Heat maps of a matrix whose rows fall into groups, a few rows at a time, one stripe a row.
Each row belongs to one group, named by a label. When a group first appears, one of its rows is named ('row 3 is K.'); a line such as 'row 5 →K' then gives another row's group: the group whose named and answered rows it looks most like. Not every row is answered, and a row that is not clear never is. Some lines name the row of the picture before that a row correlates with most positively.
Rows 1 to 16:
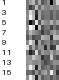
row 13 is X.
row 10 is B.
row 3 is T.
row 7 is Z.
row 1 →B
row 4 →T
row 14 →T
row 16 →T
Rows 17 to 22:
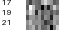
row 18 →Z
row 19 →T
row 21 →X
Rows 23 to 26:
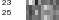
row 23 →T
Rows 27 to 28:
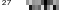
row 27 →X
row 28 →B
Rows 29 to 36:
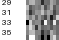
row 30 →B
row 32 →B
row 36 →Z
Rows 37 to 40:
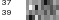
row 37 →X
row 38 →T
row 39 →B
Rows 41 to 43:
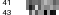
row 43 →B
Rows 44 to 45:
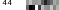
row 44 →X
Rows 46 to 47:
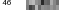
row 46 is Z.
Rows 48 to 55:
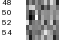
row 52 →B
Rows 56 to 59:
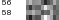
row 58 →Z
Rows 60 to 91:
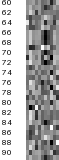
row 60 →B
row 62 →T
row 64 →B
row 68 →X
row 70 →X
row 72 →X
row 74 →B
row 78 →Z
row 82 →T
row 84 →X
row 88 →B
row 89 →T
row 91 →X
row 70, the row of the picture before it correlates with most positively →56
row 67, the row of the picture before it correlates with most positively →56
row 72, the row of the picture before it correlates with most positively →56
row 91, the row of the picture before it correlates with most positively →56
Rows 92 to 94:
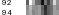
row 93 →X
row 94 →X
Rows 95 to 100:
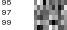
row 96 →B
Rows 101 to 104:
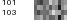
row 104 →B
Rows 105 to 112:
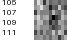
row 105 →T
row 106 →Z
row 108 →X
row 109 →Z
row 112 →B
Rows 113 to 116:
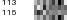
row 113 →B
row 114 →T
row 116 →B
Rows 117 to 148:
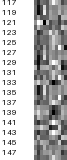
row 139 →X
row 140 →Z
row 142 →Z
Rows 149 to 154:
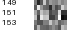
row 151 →Z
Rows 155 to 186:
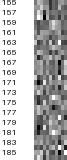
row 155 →Z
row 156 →Z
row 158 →T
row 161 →Z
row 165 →Z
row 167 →B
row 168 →B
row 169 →B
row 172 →B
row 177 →T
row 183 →B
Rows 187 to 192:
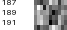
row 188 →T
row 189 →X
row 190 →Z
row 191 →Z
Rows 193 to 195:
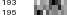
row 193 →X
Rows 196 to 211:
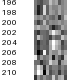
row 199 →B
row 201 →X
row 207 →B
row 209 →T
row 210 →T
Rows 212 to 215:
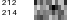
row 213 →X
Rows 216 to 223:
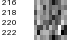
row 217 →T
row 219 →X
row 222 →Z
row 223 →X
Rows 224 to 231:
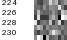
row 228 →B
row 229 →T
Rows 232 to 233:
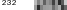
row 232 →B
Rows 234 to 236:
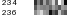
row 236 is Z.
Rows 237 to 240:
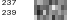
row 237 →Z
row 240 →B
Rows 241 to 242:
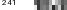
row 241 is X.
